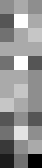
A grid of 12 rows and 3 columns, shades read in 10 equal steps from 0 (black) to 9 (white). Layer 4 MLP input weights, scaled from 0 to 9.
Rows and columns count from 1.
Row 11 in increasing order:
2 5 6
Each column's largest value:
7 9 7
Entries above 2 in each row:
3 3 3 3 3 3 3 3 3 3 2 1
